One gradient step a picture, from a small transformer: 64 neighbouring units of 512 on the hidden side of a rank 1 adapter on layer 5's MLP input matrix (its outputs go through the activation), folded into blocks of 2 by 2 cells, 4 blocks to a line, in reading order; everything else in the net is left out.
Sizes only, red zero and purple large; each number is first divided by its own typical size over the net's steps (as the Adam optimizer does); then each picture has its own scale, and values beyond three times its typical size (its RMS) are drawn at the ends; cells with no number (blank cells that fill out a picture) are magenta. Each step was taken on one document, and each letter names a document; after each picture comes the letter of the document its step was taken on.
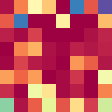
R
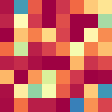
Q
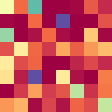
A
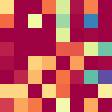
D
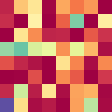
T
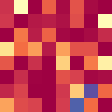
T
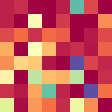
Q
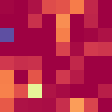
A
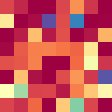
T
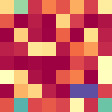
T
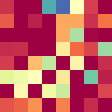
D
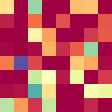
Q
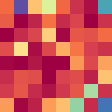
T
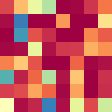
Q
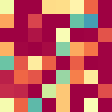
D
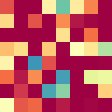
D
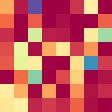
Q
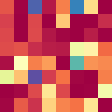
A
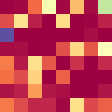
A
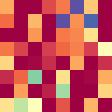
D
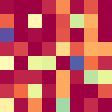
D
